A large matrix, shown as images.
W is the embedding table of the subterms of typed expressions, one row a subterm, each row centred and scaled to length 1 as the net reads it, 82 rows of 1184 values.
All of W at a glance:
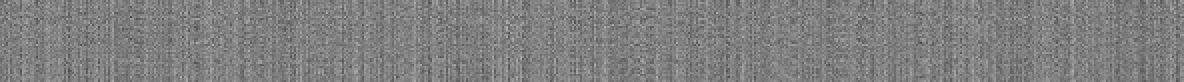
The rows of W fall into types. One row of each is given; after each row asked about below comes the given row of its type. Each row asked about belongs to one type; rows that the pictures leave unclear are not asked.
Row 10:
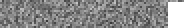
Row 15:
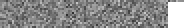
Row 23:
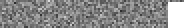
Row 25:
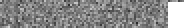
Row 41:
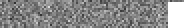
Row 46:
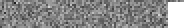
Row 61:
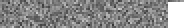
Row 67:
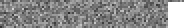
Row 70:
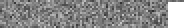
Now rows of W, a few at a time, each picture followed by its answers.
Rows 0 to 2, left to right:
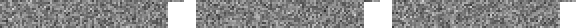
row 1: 15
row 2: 46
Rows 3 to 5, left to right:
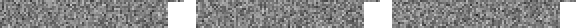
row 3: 46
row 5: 25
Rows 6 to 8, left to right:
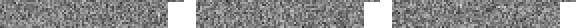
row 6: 70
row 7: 10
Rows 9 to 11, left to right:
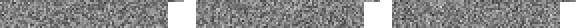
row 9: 61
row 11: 41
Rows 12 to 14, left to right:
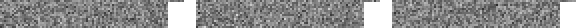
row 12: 67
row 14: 61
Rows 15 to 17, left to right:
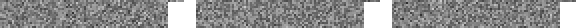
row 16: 70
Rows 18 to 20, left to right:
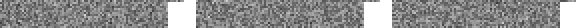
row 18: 46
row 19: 46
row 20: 15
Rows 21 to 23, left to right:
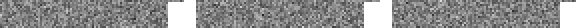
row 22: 15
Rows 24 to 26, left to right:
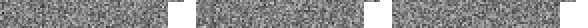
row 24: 10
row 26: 23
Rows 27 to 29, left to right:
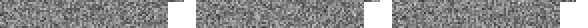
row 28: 15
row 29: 67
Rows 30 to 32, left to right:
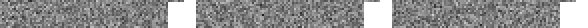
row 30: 25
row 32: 61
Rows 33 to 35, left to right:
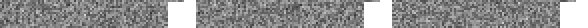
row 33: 10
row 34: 61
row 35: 15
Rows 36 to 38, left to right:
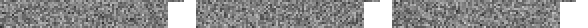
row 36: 67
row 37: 70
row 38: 41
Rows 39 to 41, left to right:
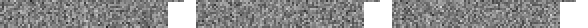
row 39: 10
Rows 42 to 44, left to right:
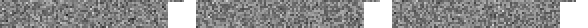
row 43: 46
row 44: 67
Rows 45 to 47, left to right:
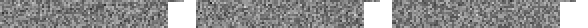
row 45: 61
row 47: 10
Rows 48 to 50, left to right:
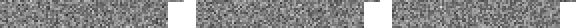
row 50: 70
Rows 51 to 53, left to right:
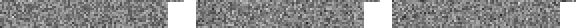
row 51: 46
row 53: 67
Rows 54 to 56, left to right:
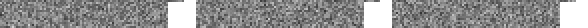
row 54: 70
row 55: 25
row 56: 46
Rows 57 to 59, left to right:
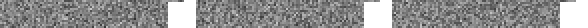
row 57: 25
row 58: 10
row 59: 61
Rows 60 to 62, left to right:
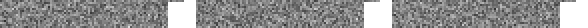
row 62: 23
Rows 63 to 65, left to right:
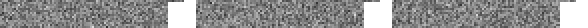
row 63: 70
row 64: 70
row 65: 10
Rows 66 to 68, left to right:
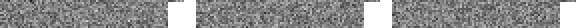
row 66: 15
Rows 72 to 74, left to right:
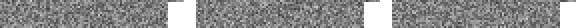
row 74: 15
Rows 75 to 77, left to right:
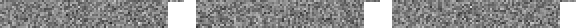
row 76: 67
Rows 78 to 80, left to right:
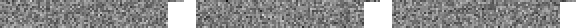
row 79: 67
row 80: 61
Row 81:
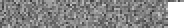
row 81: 46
